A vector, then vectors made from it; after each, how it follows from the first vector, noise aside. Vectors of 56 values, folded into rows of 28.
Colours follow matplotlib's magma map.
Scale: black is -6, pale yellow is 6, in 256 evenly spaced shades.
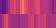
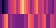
scaled up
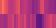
wrapped around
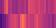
wrapped around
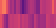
negated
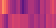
negated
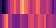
scaled up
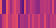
sign-scrambled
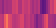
wrapped around
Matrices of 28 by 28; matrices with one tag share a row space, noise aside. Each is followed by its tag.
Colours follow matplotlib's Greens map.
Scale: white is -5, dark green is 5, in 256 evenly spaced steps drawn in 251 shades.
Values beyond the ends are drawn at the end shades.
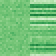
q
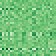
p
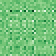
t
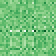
t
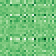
t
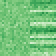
q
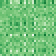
t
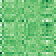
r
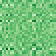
p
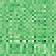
t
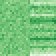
q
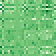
r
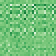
t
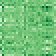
r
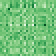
t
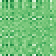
p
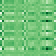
r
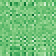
t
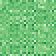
t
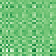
p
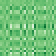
t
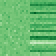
q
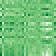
r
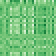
t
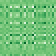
t
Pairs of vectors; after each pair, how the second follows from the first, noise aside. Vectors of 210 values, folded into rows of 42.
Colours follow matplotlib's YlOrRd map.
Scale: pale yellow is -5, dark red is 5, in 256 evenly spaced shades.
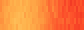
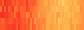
reversed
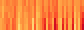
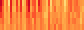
reversed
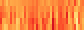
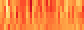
reversed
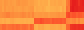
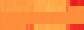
partly zeroed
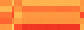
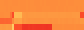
partly zeroed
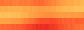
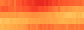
reversed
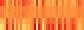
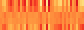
reversed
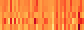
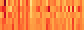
reversed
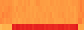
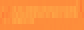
partly zeroed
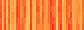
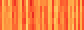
reversed
